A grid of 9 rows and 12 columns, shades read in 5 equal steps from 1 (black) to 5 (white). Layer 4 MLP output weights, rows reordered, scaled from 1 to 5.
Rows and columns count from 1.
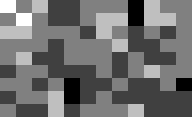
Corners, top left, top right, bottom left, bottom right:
5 3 3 2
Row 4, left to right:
3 3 3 2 3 3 3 4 2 2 3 3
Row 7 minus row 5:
0 -1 0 1 -2 -1 -1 1 -1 0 1 -2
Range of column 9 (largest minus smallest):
3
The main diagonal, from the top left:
5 5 3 2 3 2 2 2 4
